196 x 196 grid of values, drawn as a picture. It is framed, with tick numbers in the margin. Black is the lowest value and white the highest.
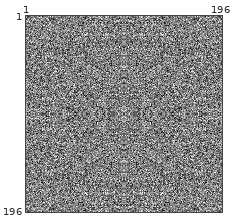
Fine speckle covers the field. No regular stripes run through it. The histogram is bell-shaped. It mirrors both left to right and top to bottom. No single row or column stands out from its neighbours. There is no seam.
